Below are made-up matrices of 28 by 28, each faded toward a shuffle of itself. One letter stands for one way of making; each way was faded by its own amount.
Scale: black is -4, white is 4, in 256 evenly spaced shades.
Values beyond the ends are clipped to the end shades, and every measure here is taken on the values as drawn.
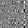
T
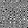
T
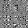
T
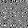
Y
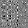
T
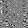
T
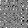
Y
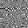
Y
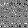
Y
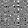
T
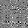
Y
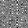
T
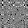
Y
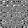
Y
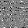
Y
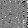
T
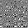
Y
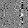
T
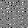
Y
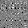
Y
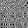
Y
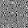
T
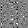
T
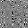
T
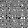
Y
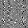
T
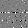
Y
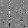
T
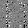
T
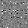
Y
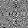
T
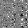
T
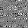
Y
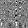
T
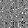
T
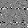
Y
